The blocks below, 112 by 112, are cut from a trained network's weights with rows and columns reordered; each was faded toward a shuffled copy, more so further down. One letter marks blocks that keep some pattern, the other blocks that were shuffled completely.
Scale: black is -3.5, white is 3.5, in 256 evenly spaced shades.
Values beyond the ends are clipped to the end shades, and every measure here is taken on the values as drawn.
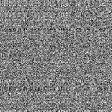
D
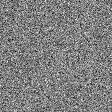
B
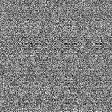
D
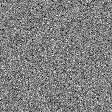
B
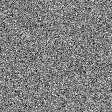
B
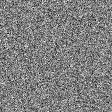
B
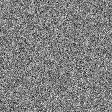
B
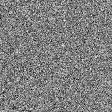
D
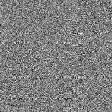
D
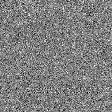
D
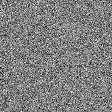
D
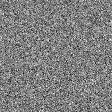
D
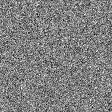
B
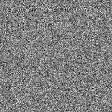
D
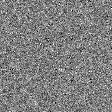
D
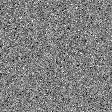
B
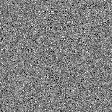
D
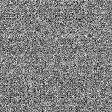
D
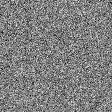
B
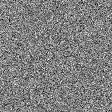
B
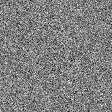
B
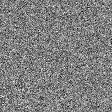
B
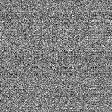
D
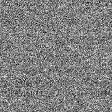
D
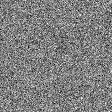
B
